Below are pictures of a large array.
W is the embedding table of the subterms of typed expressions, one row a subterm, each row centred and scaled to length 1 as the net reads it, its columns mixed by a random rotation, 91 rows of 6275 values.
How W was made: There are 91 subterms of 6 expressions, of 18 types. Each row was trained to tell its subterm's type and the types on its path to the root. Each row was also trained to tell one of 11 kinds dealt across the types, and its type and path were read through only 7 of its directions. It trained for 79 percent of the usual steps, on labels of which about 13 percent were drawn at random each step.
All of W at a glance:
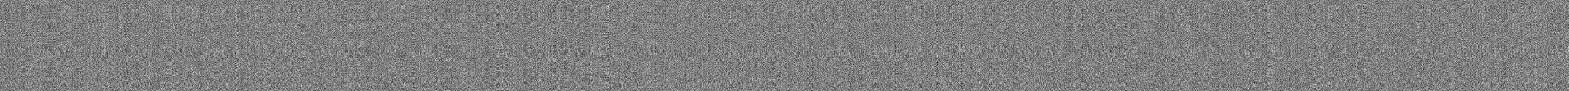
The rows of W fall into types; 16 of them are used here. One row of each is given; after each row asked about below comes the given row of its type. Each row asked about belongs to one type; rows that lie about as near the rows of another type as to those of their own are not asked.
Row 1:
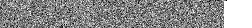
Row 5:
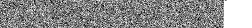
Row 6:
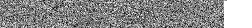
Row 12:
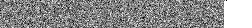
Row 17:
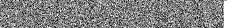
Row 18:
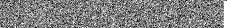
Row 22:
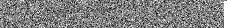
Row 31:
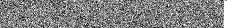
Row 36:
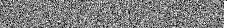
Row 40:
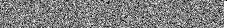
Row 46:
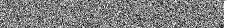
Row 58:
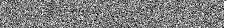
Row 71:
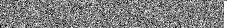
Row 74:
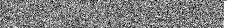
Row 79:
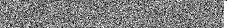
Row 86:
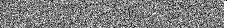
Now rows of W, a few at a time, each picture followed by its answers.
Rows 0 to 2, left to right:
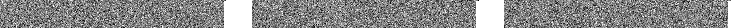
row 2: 71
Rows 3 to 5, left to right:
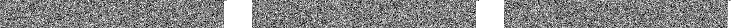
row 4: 12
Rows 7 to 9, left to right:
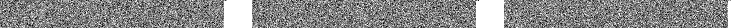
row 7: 71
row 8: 18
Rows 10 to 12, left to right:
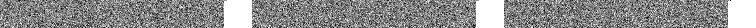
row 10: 46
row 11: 46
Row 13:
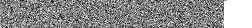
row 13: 74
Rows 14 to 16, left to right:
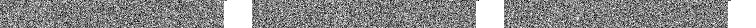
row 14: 5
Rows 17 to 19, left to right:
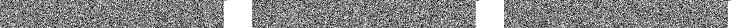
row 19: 17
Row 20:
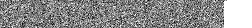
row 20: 79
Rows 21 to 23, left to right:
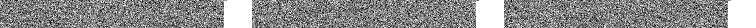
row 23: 74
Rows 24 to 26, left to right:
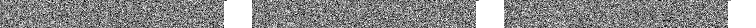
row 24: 58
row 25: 58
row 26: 74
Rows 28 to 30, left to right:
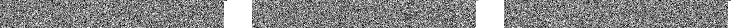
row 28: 18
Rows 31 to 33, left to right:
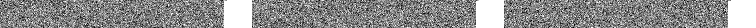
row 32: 86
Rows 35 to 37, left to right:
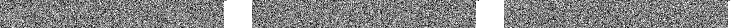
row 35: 31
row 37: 22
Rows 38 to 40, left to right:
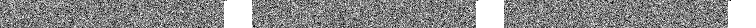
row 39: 6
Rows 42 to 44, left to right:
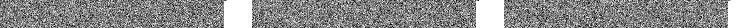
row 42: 74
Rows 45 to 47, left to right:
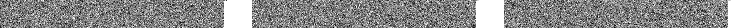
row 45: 36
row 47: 46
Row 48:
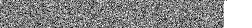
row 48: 17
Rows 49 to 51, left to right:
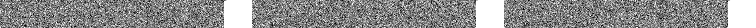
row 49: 31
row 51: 46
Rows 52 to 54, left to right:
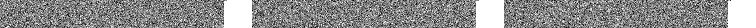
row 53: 12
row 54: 36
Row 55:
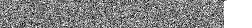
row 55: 79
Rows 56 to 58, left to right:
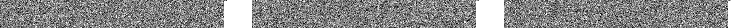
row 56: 12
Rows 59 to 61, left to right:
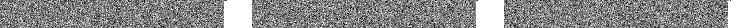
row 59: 1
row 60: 31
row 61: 40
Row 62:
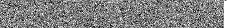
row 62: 5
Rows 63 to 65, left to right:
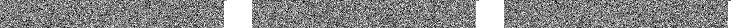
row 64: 5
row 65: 18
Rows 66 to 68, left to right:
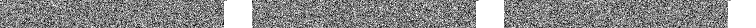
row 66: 86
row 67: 58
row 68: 71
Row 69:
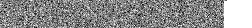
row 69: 5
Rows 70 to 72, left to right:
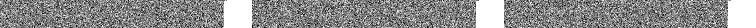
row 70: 17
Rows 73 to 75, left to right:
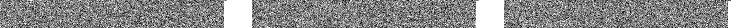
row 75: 1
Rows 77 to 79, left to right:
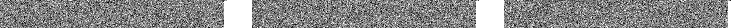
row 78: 36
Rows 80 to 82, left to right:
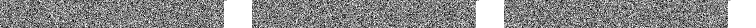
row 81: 17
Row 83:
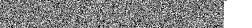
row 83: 18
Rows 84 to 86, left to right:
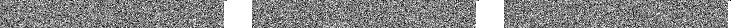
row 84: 58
